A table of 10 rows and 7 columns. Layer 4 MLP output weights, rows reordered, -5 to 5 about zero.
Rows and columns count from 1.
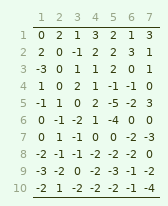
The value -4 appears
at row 6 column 5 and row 10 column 7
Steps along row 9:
up up down down up down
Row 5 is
-1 1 0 2 -5 -2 3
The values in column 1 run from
-3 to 2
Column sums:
-8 1 -3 4 -11 -5 -1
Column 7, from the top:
3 1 1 0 3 0 -3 0 -2 -4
